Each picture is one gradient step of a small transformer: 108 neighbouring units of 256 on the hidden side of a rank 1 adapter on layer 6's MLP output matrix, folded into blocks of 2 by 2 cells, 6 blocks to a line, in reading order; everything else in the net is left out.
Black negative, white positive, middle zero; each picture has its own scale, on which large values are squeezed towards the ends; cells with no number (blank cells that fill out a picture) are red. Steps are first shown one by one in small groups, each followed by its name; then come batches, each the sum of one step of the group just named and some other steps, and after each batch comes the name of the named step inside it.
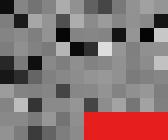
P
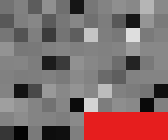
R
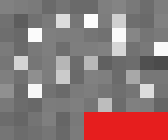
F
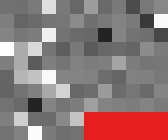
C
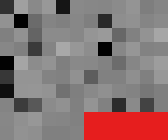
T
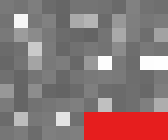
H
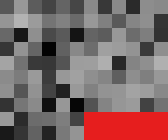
H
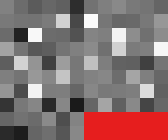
F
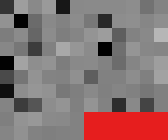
T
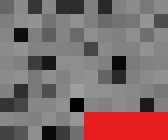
R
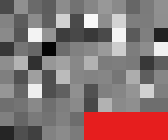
F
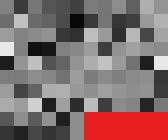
R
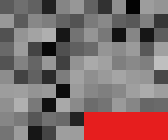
P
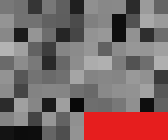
R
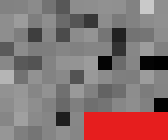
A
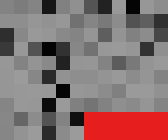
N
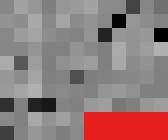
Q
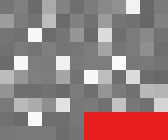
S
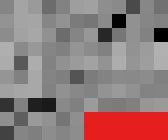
Q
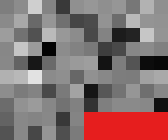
A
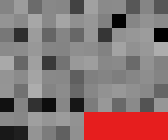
Q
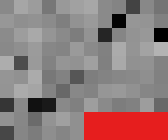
Q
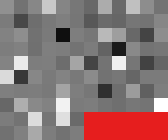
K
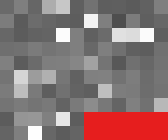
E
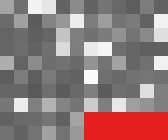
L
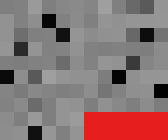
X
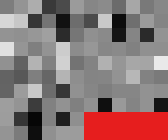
L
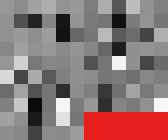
K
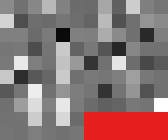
K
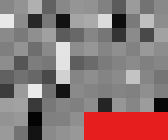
L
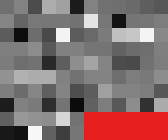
E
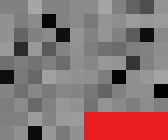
X
